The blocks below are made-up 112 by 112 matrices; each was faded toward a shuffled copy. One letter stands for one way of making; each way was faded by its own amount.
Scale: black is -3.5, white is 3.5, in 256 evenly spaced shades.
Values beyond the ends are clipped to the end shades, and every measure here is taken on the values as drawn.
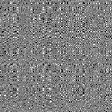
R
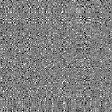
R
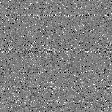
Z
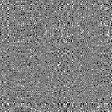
R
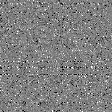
Z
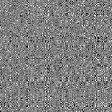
R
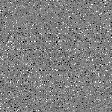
Z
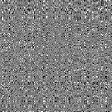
R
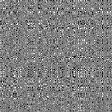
R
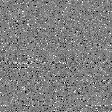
Z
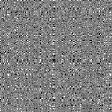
R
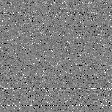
Z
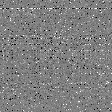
Z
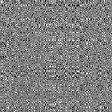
R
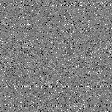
Z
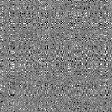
R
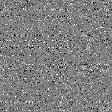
Z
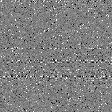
Z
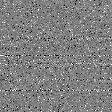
Z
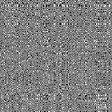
R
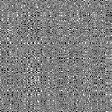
R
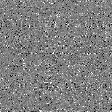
Z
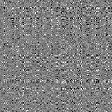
R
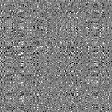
R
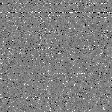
Z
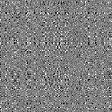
R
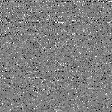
Z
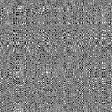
R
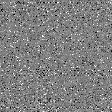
Z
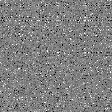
Z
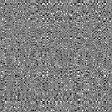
R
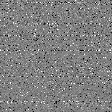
Z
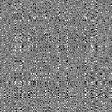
R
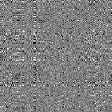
R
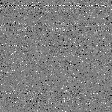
Z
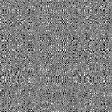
R
